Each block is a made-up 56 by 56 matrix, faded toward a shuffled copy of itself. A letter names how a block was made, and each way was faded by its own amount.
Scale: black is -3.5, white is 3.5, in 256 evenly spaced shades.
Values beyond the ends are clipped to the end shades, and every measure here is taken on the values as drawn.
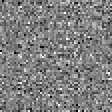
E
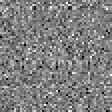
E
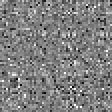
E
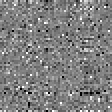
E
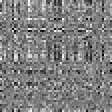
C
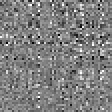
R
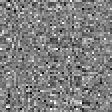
E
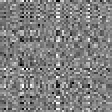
C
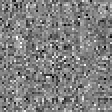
E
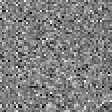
E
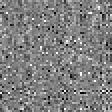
E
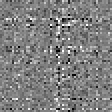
R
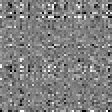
R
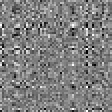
C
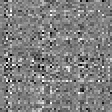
R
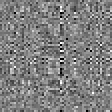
C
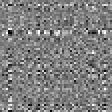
C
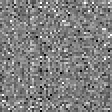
E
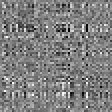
C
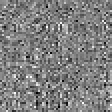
E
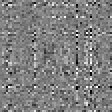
R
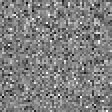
E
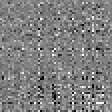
R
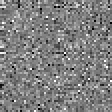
E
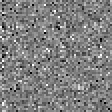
E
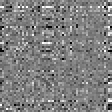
R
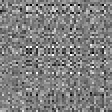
C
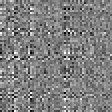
C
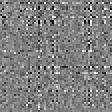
R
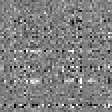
R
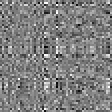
C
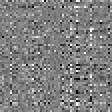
R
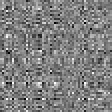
C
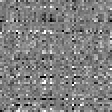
R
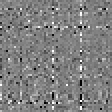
R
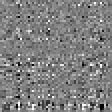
R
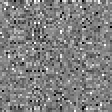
E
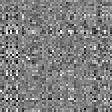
C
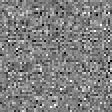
E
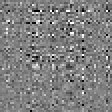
R
